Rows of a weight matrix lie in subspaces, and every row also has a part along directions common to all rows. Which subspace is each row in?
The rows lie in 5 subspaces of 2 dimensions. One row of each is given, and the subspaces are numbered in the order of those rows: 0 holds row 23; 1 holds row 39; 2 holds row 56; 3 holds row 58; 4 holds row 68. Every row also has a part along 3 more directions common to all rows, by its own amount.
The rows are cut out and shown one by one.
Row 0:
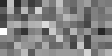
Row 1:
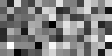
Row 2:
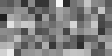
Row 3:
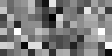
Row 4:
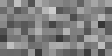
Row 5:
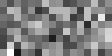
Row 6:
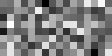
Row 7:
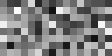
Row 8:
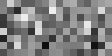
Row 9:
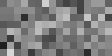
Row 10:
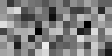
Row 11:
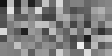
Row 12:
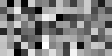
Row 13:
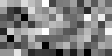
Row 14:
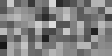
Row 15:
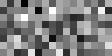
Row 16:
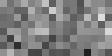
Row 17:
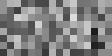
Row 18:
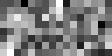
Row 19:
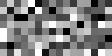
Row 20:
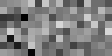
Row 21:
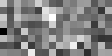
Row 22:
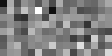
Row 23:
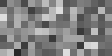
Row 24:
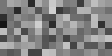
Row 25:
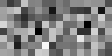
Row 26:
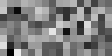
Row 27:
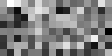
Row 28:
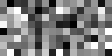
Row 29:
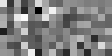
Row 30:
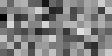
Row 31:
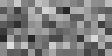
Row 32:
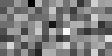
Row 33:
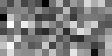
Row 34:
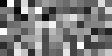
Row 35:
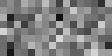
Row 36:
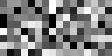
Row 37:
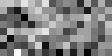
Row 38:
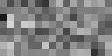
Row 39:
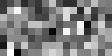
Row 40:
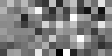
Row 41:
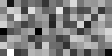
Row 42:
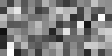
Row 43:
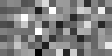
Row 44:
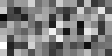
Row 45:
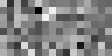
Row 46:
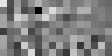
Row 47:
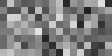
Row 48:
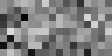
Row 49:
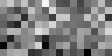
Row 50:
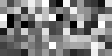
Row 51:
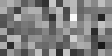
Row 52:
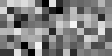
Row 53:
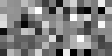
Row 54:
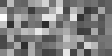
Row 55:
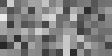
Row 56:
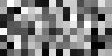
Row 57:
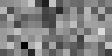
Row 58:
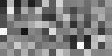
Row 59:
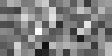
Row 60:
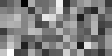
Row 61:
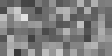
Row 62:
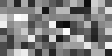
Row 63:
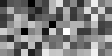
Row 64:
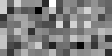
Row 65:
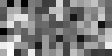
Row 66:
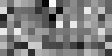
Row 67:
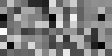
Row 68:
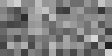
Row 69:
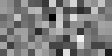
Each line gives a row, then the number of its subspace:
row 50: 0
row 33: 0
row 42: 1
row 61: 1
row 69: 2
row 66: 3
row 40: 2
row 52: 3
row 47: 0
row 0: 3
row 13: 1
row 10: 2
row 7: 4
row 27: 4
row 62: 4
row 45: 3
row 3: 3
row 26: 1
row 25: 2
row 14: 1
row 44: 1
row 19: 4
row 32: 4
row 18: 0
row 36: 4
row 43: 2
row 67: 2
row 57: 3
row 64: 3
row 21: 3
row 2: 0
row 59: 2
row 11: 3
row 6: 0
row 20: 1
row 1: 4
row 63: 4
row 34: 3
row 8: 2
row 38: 0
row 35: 0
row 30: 0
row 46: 3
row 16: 1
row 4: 4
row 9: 1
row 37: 1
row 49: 1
